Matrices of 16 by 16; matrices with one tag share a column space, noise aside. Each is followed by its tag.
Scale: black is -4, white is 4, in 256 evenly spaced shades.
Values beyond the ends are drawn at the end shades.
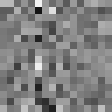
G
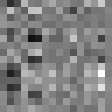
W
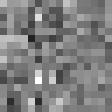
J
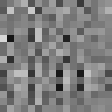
W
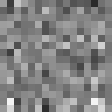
G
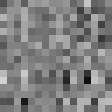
J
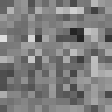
W
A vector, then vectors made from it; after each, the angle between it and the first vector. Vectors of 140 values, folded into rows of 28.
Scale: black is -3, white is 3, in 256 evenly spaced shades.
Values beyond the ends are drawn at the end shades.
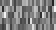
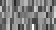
partly aligned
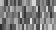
partly aligned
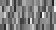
nearly parallel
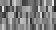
nearly opposite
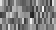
orthogonal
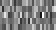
nearly parallel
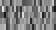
nearly opposite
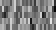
nearly opposite
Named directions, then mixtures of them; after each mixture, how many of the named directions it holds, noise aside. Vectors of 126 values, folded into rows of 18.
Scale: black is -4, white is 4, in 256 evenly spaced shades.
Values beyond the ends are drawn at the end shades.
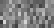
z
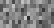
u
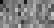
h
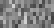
two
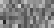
two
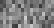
three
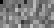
one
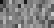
two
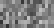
three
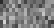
two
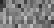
three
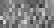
one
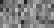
one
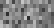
one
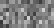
two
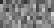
two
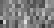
one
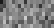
three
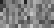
two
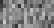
three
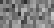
three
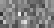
two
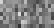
two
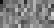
one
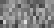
one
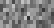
one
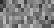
three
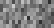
one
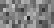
one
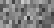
one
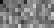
one
